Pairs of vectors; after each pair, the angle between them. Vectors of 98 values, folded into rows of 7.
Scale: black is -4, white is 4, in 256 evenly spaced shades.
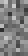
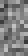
partly opposed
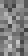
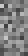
orthogonal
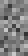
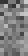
orthogonal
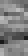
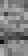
nearly parallel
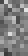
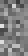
orthogonal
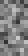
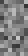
partly aligned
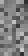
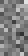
nearly opposite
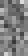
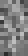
nearly opposite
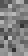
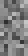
orthogonal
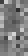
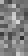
partly opposed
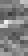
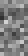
partly aligned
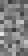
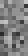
partly opposed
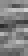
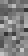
partly opposed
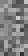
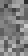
nearly opposite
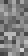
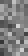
partly aligned
